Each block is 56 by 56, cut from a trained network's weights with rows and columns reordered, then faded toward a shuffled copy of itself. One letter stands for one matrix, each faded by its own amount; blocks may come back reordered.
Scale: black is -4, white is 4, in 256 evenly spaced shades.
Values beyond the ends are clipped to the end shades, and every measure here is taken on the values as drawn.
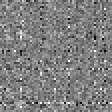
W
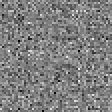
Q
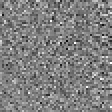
Q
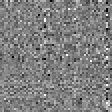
W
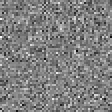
Q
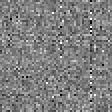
W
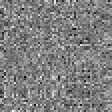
Q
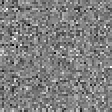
Q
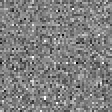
Q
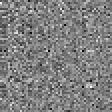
Q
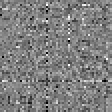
W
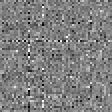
W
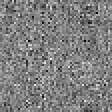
Q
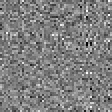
W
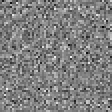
Q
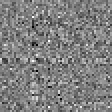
W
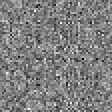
Q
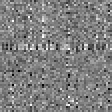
W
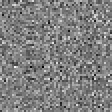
Q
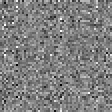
W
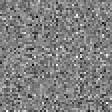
Q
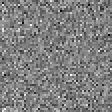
Q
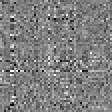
W
